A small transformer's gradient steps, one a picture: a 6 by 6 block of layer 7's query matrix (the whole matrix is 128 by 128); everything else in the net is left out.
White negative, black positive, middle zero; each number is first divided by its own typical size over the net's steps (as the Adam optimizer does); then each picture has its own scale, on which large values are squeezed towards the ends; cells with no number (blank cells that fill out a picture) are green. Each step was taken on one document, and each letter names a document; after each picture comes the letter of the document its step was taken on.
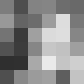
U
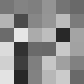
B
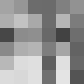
B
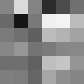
U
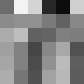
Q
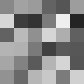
Q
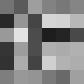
U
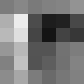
U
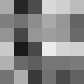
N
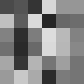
N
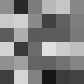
N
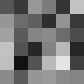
Q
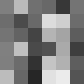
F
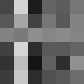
B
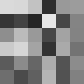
N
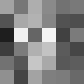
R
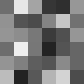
Q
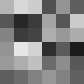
R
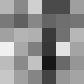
F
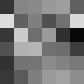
R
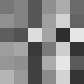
F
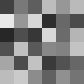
N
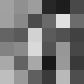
F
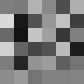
Q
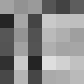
U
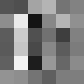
U
